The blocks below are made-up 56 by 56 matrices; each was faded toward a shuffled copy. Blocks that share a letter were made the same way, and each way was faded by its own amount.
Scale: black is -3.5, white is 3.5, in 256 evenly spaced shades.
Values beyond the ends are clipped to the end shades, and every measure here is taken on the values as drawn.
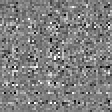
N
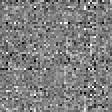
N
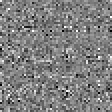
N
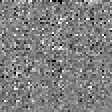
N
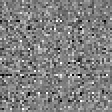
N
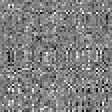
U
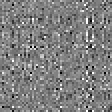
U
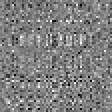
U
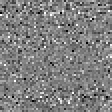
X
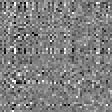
U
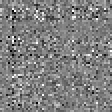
N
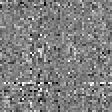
N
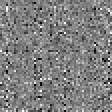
N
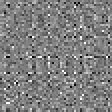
U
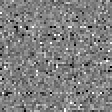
X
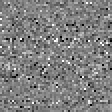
X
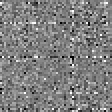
N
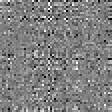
U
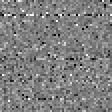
X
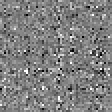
N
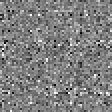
N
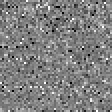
X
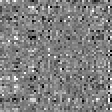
U
